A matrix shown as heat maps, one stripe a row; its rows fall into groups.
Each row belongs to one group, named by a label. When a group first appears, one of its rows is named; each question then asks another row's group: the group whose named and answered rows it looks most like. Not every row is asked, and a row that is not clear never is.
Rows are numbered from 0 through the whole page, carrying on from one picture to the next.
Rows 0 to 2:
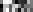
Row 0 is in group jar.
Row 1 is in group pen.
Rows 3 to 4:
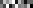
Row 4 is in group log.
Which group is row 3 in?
jar
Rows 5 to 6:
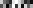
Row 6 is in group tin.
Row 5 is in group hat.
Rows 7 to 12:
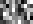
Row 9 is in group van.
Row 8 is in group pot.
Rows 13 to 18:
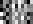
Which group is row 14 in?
tin
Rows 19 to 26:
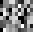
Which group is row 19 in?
van
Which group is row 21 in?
hat
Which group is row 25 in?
log
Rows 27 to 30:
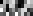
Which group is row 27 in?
van
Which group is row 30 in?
log
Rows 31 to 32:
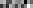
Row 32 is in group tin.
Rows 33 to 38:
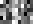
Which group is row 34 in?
log
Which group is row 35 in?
hat
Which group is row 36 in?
hat
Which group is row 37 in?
pen
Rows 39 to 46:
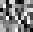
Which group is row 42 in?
pot
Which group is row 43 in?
log
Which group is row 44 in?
tin
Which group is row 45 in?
hat
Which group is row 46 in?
hat
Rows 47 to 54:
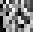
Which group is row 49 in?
pot
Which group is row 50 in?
van
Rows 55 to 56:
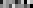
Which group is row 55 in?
jar
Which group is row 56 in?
hat
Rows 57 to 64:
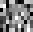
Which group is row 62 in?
log
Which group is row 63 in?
tin
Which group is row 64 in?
tin
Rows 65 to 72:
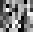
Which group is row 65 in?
log
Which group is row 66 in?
tin
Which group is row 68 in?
tin
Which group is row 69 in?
tin
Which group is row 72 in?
van
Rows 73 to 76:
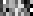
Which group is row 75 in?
pen
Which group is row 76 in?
log
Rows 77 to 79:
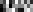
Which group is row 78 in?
pen
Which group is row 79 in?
van
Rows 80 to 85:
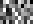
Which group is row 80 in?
jar
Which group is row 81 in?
tin
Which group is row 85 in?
log
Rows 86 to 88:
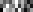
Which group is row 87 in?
log
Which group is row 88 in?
jar
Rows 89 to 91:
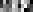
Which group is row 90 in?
pot
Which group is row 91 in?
hat
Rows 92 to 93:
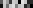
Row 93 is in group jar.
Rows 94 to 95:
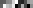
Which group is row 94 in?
van
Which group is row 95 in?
jar
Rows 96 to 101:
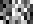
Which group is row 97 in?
log
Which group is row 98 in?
pot
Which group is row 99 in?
hat
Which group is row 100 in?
log
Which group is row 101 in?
pot
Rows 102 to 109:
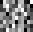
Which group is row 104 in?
log
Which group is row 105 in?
pot
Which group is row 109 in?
log
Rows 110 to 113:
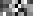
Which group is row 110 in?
pot
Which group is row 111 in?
tin
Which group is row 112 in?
van
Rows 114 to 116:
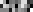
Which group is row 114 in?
pot
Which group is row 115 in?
jar
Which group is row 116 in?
pen
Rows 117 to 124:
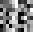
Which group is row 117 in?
van
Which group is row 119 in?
pen
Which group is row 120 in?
van
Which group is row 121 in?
pot
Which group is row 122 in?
van
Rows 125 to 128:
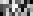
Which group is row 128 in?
pen
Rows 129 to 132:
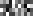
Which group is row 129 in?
hat
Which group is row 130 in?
tin
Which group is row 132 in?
log
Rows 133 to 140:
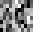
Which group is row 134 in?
pen
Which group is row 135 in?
van
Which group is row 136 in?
tin
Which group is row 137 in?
tin
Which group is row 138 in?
van
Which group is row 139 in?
hat
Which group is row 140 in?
pen
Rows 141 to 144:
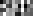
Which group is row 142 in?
hat
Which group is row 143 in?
log
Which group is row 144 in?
jar
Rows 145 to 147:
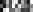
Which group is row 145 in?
pen
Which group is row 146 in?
tin
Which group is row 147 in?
pen
